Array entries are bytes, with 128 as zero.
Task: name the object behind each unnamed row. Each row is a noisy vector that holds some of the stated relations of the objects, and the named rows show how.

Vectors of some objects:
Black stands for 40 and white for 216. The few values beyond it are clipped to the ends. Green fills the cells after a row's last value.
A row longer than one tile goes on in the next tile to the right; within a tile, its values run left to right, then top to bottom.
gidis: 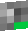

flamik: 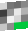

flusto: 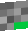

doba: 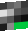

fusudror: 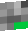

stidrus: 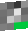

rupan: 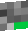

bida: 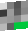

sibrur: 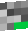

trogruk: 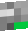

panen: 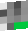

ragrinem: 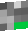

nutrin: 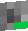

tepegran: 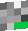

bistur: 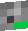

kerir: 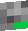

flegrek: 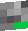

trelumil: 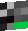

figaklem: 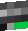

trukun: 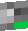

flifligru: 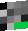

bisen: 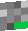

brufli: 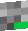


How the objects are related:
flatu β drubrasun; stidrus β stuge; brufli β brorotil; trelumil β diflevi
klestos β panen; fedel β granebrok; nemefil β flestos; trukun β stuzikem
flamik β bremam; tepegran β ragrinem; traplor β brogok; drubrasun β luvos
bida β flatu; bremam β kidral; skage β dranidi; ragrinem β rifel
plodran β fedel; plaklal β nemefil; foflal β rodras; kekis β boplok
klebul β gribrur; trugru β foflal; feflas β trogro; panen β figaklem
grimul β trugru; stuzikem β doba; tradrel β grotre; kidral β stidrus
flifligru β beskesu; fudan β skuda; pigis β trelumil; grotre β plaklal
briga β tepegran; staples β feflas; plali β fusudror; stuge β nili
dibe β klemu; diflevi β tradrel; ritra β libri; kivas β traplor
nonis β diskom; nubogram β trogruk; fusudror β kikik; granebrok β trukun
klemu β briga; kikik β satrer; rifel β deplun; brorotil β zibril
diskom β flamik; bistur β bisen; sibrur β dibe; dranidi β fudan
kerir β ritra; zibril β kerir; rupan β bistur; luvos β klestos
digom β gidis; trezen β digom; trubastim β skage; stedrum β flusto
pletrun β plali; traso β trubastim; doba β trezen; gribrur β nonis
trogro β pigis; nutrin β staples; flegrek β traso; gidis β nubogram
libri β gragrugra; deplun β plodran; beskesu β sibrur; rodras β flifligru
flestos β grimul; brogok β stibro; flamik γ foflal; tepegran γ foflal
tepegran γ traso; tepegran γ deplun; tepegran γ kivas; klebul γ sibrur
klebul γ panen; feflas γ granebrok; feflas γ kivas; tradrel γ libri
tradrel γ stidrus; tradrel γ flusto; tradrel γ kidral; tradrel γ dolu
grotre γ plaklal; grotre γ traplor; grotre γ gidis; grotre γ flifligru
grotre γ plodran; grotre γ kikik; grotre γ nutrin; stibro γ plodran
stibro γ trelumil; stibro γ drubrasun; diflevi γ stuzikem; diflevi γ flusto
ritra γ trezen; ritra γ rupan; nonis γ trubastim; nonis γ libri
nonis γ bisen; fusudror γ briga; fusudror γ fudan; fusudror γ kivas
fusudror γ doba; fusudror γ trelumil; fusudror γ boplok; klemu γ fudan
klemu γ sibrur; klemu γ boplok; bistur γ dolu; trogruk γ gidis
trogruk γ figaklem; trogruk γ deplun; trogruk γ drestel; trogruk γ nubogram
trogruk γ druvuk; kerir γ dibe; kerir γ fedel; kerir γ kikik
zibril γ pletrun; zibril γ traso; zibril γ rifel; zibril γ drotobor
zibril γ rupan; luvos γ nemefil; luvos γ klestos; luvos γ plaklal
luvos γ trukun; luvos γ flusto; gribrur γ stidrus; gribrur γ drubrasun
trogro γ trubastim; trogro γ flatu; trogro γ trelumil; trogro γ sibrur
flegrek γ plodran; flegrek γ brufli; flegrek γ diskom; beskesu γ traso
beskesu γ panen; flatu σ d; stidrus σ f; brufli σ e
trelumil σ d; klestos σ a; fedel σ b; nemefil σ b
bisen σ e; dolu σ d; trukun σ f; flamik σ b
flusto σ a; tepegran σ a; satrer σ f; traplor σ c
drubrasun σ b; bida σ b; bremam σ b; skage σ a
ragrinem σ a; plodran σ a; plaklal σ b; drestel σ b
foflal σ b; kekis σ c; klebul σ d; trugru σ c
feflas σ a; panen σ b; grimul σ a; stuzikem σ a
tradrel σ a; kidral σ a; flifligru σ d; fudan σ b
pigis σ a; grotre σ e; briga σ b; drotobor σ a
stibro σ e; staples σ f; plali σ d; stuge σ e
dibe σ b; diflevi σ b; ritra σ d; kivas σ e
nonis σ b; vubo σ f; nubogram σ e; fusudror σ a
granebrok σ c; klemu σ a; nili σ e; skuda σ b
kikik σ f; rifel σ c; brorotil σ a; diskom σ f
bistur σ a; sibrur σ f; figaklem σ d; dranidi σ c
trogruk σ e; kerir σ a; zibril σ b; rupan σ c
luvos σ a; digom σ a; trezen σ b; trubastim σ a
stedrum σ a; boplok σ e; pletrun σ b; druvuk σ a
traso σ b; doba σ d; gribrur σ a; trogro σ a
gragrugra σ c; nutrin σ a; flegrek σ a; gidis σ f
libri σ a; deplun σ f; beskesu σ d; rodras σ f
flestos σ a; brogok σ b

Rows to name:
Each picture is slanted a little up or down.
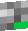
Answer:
nubogram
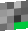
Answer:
digom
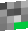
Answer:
rodras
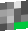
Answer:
plodran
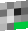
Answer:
fedel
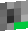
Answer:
pigis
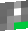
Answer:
gribrur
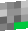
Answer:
kivas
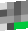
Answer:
fudan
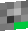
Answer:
luvos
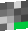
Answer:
rifel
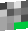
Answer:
klemu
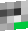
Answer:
foflal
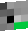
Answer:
tradrel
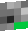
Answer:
feflas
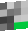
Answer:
grotre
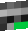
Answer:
ritra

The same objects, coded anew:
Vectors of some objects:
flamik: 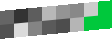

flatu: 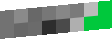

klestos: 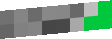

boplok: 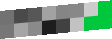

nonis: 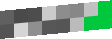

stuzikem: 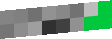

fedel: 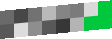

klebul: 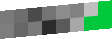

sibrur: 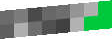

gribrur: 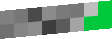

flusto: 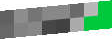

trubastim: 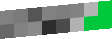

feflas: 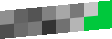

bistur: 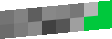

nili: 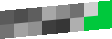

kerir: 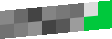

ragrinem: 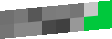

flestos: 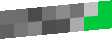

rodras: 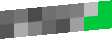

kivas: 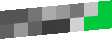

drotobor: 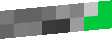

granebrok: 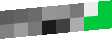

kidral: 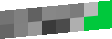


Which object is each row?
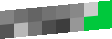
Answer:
deplun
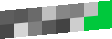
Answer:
drubrasun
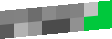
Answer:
trukun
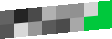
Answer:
zibril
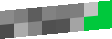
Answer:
diskom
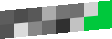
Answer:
dibe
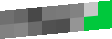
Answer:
tepegran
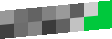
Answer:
nutrin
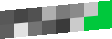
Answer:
briga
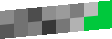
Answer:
trogro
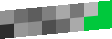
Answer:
staples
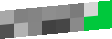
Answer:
gidis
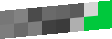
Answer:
flifligru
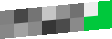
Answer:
trogruk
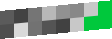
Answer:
panen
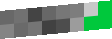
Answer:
beskesu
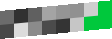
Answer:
traso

